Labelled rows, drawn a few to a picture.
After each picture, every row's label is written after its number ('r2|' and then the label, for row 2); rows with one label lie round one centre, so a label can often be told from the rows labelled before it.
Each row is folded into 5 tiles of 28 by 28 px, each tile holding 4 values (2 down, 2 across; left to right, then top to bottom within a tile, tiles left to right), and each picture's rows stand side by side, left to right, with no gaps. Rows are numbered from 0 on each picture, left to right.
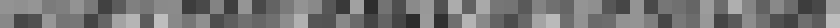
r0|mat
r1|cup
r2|cup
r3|mat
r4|cup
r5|mat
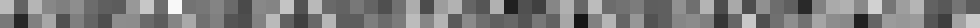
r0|mat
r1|mat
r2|mat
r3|cup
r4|mat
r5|mat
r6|mat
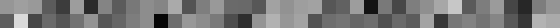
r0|cup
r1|mat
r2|cup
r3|mat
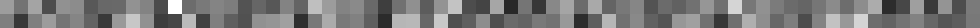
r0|mat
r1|mat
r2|mat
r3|cup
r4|mat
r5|mat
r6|cup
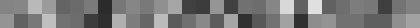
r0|mat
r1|cup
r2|mat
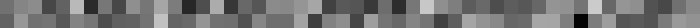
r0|cup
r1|cup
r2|cup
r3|mat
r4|mat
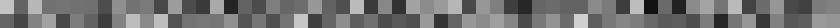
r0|mat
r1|cup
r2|cup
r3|mat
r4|cup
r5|mat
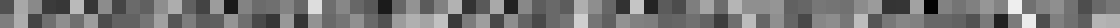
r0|cup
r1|cup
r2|mat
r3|cup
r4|cup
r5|mat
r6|cup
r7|mat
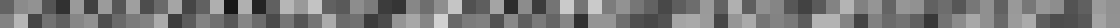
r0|cup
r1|cup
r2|mat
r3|cup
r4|mat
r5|mat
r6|mat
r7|mat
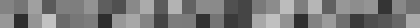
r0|mat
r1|mat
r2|mat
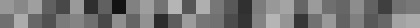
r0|cup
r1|mat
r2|mat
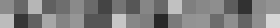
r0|mat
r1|mat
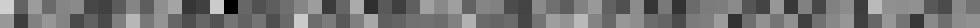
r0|mat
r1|cup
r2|cup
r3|mat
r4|cup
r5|cup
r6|mat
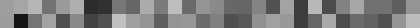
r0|mat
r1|mat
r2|mat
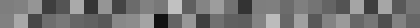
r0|cup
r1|mat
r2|cup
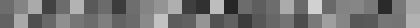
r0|cup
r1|cup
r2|mat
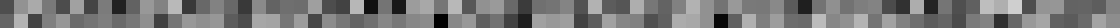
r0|cup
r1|mat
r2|cup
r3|mat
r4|mat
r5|mat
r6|cup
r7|mat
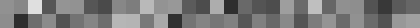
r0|mat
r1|cup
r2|mat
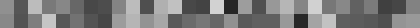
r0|mat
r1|cup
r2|mat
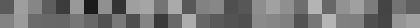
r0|cup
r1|mat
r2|mat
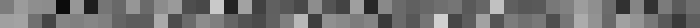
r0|cup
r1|cup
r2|cup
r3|cup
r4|cup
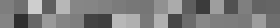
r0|mat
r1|cup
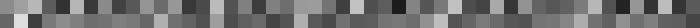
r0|cup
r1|cup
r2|cup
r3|cup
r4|cup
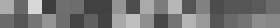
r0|mat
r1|mat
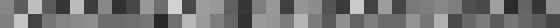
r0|cup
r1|mat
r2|cup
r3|cup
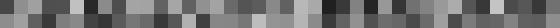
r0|cup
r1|mat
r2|cup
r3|cup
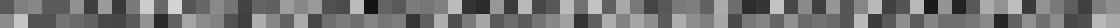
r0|cup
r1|mat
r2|cup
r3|cup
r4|mat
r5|cup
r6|cup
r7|mat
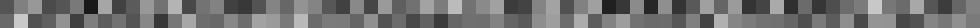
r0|cup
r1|mat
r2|cup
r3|mat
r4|cup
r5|cup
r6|mat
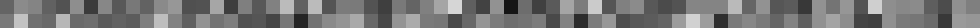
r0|cup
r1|cup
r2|mat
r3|cup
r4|mat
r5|mat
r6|mat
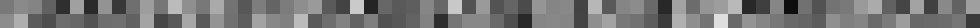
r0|cup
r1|mat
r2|cup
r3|mat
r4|mat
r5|cup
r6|cup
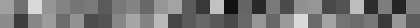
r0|mat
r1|cup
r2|cup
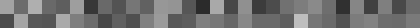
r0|cup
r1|cup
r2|cup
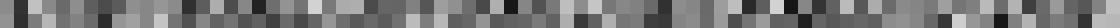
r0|mat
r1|cup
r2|mat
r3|cup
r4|mat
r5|cup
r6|mat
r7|mat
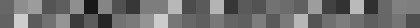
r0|cup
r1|cup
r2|cup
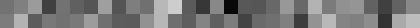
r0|cup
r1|cup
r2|mat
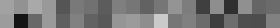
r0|mat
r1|cup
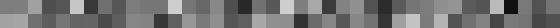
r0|cup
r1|mat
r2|mat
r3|cup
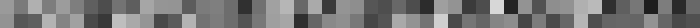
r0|mat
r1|mat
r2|mat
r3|cup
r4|cup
